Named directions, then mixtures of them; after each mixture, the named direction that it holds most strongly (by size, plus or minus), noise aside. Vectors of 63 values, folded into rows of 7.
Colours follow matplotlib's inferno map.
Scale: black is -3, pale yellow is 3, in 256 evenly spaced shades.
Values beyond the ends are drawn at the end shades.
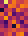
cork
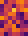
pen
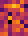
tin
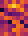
tin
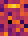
tin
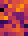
cork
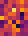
pen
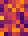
pen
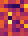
tin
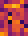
tin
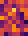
pen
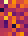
cork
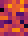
tin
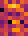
tin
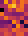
cork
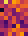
cork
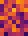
pen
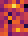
tin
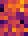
pen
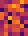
tin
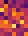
cork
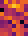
cork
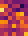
cork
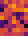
cork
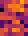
tin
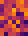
pen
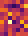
tin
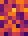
pen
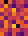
cork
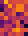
cork
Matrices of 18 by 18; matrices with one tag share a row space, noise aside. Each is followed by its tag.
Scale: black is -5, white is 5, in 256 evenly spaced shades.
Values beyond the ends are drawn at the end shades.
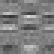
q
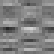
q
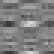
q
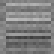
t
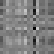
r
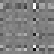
r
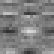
q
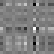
r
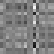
r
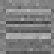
t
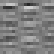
q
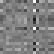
r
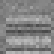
t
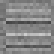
t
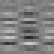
q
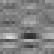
q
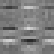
q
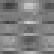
q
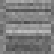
t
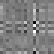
r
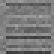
t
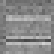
t
